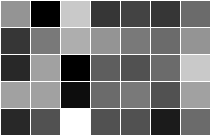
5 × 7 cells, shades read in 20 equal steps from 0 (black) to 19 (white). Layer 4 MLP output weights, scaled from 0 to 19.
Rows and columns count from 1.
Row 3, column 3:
0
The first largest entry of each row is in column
3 3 7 1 3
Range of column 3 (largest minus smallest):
19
